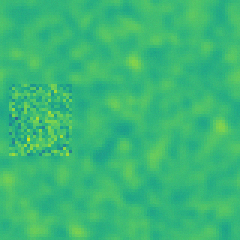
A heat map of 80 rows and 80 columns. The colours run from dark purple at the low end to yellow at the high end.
No regular stripes run through it. The halves do not mirror each other. On average the colour sits 70% of the way up the scale. The middle left is the roughest part. In the middle left lies a patch that is rougher than the rest.
